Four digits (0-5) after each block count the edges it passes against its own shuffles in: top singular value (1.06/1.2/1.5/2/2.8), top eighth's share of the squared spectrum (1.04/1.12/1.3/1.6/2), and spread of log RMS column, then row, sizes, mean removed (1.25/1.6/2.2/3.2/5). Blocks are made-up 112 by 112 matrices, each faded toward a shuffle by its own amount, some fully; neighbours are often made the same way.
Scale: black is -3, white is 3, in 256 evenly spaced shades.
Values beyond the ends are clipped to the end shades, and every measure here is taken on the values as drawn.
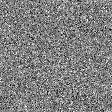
1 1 0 0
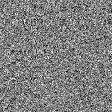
3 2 1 1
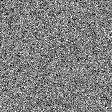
1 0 0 0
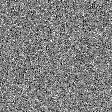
0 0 0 0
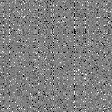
5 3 3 2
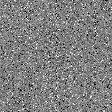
3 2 1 0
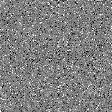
3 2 1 1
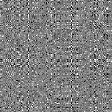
5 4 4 3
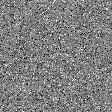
2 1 0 0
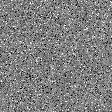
1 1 0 0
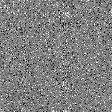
3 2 1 0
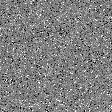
2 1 0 0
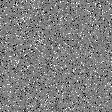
0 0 0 0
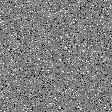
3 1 0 0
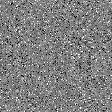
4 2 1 1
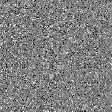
4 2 1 1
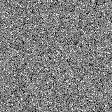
0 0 0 0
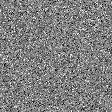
0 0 0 0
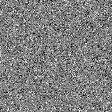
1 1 0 2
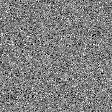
0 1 0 2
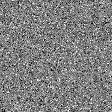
0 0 0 1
